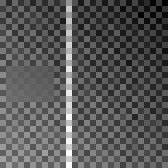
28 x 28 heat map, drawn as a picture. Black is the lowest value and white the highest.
Calmest part: middle left. Odd patch: calmer, in the middle left. Mirror symmetry: none. Odd lines: column 12. Slope: up to the bottom left. Ninth with the lowest average: top right.
